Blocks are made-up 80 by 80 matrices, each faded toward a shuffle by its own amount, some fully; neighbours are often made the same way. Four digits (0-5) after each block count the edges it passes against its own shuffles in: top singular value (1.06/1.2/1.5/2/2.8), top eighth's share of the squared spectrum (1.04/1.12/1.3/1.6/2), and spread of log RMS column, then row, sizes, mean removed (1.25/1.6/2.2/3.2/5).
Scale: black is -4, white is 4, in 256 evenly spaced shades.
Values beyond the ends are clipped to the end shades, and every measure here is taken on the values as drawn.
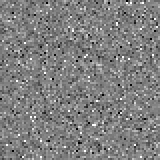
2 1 0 0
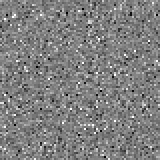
3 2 1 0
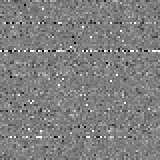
3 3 0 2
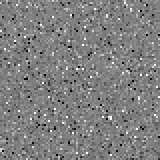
0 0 0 0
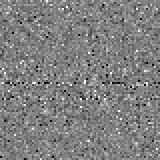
2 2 0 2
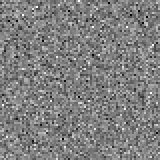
1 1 0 0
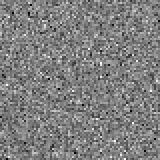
2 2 0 0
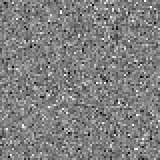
1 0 0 0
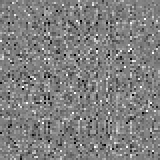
4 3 2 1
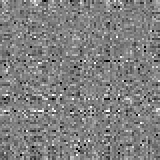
4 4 2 3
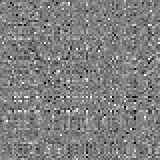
4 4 2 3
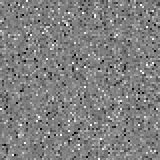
1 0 0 0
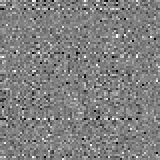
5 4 2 3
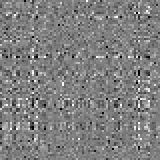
5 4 3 3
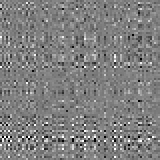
5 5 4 4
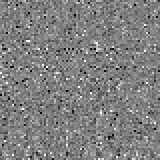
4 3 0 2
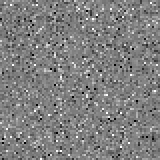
3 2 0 0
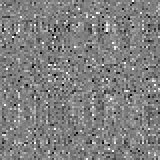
4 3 2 2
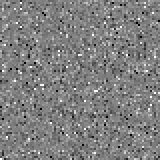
3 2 0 1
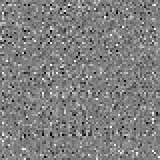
4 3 2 2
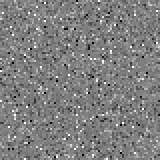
0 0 0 0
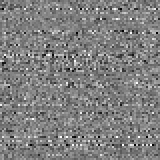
2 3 0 4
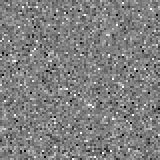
0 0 0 0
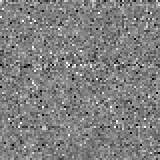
1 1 0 2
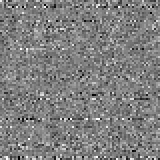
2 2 0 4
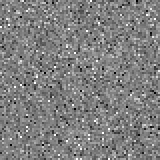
0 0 0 0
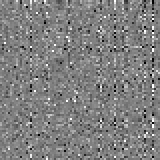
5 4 3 2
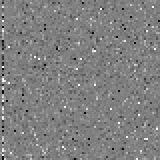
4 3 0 0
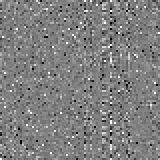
4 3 2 1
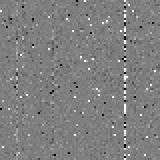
4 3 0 0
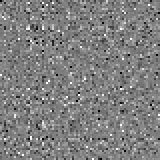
4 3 2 2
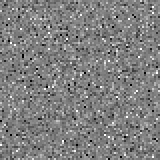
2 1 0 0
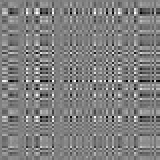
5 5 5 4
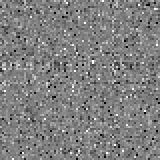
3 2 0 1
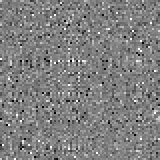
4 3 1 1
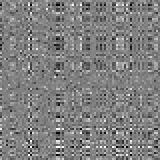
5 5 4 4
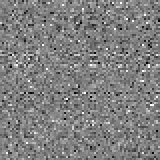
4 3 1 2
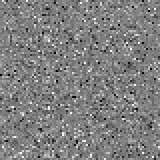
3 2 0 0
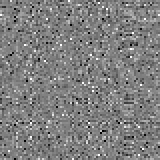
4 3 1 1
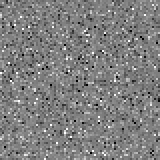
1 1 0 0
